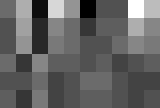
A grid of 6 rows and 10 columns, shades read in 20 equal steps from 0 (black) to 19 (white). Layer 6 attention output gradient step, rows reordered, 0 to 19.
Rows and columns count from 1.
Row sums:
94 80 76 67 63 62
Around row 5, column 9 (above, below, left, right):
6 5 6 5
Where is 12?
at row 2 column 2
